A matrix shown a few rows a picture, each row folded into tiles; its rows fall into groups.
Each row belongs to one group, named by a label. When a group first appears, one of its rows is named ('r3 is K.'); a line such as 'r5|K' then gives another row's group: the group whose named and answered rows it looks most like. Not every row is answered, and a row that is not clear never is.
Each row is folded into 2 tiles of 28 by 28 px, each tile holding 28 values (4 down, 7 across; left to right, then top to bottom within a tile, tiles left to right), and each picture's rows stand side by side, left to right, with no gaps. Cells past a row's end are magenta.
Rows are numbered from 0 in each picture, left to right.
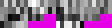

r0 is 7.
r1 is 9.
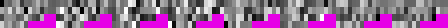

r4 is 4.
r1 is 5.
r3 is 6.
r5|4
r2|4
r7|9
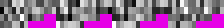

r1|9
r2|9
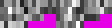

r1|4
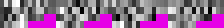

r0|7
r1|5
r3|5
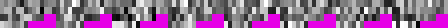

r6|6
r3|7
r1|4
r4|6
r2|9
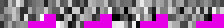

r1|5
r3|5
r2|9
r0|4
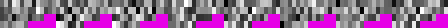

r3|4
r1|5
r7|6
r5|7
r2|5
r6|6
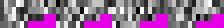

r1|6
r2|6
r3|4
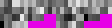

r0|7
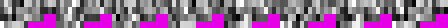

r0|9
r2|7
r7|9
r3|7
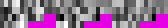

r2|9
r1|5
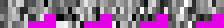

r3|4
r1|9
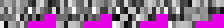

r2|5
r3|9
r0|6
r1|7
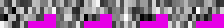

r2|4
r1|4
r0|5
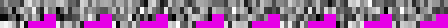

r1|9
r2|6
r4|6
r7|6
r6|7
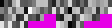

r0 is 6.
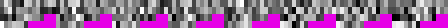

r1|7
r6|5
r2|6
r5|5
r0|9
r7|9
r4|7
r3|7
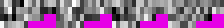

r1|4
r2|9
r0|9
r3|5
